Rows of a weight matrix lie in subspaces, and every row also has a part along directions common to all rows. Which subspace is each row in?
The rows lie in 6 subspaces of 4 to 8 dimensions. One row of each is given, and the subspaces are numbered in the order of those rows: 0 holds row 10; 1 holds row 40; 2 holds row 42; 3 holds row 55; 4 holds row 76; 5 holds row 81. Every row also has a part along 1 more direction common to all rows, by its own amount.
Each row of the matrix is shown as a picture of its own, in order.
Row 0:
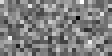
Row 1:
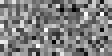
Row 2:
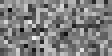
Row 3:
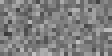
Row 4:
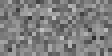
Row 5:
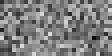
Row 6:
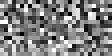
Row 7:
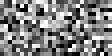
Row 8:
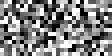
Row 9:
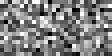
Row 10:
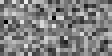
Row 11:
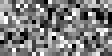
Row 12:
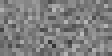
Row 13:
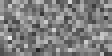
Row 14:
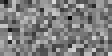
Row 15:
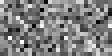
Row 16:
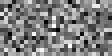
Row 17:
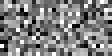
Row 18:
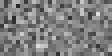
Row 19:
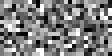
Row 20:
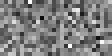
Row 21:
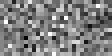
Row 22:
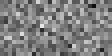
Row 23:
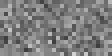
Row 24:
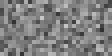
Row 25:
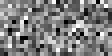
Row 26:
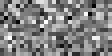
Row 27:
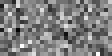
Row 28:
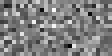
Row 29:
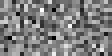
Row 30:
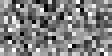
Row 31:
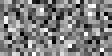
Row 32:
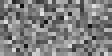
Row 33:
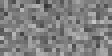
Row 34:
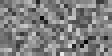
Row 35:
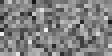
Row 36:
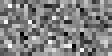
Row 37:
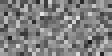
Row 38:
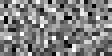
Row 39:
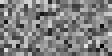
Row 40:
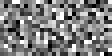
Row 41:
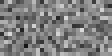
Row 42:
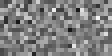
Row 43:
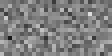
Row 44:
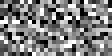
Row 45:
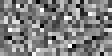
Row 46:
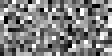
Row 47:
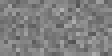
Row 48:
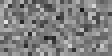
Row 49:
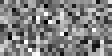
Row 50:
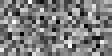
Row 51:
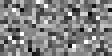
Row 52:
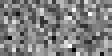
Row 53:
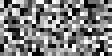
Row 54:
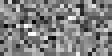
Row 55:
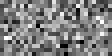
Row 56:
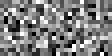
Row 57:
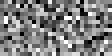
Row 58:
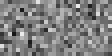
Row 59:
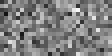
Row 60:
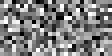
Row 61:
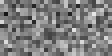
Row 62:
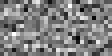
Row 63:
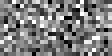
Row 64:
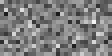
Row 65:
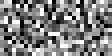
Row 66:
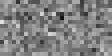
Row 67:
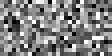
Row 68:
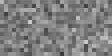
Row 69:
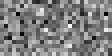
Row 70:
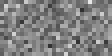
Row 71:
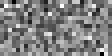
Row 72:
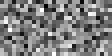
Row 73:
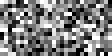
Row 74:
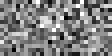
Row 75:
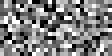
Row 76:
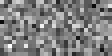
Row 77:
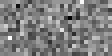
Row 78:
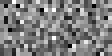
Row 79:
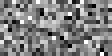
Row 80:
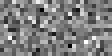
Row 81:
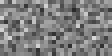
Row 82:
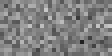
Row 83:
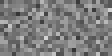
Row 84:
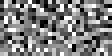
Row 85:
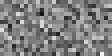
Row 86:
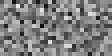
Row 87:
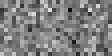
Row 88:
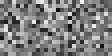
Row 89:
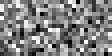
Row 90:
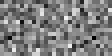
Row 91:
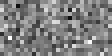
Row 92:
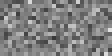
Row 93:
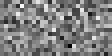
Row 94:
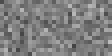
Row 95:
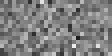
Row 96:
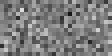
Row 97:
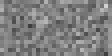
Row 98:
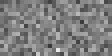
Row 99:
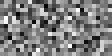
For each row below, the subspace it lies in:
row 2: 4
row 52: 2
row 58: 5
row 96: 5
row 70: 0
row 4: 1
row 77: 0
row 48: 0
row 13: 4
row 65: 3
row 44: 2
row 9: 0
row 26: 4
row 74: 0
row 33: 3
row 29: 5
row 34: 3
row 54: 0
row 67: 1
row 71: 2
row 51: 1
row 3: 4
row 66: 2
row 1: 5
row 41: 4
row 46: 2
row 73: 2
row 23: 2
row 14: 0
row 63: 0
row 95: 2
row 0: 0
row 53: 1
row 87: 2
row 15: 0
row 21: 4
